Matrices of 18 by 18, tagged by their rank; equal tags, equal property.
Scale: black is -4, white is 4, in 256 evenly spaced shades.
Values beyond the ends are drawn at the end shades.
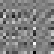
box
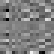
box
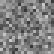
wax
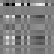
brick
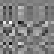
box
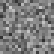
wax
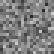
wax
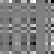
brick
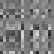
box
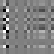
brick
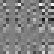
box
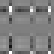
brick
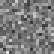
wax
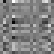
box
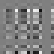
brick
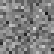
wax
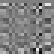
box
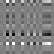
brick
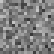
wax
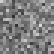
wax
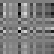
brick
